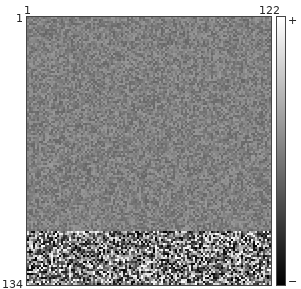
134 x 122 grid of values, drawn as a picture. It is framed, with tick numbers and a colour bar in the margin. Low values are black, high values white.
A few values lie far out on both sides of the bulk. The top part is calmer, up to a seam about 80% of the way down. Fine speckle covers the field. No regular stripes run through it. There is no overall slope.
